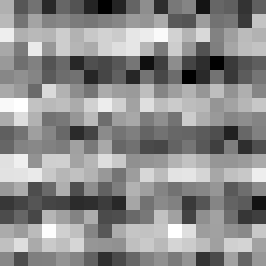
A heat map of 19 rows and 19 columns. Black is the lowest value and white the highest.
The ninth with the highest average is the middle left. Stripes running across repeat 4 times from top to bottom. Streaks run across, left to right.
